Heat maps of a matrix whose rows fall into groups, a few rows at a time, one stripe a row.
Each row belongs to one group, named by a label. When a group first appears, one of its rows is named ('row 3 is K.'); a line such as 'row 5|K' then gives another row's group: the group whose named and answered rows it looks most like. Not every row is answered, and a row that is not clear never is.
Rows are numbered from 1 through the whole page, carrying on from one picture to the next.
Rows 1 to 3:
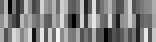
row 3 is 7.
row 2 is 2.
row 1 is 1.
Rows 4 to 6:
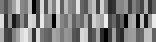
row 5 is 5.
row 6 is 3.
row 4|7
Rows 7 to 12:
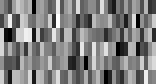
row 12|3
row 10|5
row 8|5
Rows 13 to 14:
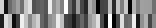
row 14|2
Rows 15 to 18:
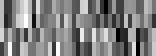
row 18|5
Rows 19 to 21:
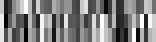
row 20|5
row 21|5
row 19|3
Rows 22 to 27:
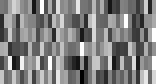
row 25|1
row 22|7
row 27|7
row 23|2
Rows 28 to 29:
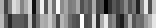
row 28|7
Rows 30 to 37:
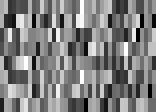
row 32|5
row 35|1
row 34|3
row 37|2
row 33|2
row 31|3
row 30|1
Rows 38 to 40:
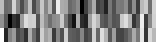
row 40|5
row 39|2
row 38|7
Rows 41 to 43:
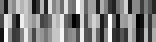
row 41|7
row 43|1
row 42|2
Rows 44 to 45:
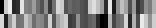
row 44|2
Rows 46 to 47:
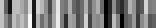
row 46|3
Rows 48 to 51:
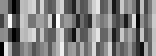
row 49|5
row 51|1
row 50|2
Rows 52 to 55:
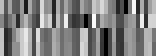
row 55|3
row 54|3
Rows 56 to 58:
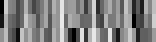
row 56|1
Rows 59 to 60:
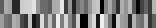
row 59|2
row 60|7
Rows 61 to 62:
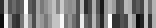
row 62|1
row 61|1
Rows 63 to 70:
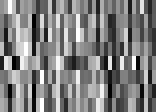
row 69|3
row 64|7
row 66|3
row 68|7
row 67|2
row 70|3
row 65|7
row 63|7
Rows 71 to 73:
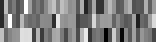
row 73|3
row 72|5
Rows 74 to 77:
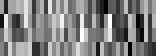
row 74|7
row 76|1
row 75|1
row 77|7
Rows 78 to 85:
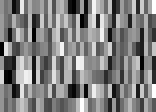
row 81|1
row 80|3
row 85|3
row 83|3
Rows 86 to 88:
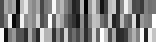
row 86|2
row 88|5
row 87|2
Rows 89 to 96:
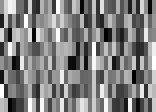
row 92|5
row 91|3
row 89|7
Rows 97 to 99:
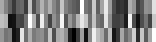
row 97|1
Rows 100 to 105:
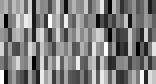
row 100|3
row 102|3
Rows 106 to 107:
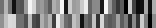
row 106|1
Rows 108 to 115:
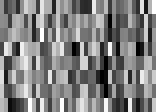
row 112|3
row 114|3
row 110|7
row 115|1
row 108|5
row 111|2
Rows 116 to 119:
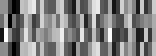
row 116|2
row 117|1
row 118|1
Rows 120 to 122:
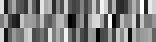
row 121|2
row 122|7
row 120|5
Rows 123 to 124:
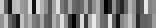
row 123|3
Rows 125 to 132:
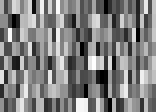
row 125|7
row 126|2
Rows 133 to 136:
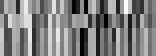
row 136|7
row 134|7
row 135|7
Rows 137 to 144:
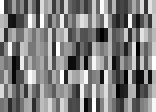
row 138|1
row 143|5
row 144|1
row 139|7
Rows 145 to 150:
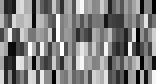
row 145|3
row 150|5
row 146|3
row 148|1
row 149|3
